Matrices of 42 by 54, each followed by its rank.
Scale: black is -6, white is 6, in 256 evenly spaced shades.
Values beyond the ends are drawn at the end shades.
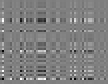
one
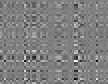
two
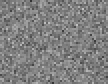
full rank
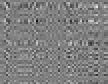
three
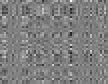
three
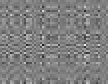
two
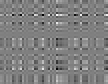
one
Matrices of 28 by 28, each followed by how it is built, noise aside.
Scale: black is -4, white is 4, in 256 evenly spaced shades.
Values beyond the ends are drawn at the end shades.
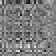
low rank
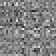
low rank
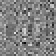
low rank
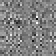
low rank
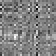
low rank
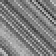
Toeplitz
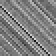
Toeplitz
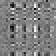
low rank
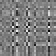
low rank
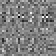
low rank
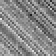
Toeplitz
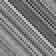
Toeplitz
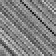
Toeplitz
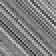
Toeplitz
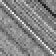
Toeplitz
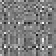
low rank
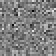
low rank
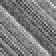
Toeplitz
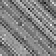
Toeplitz
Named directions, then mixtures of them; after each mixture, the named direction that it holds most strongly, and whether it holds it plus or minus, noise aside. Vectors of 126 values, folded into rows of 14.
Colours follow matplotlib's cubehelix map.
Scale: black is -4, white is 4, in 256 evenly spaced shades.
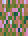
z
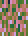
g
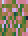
z, plus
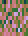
z, minus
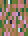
z, minus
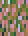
g, minus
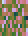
z, plus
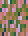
g, minus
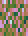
z, plus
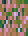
z, minus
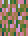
g, minus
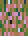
z, minus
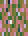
g, plus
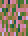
g, plus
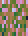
g, minus
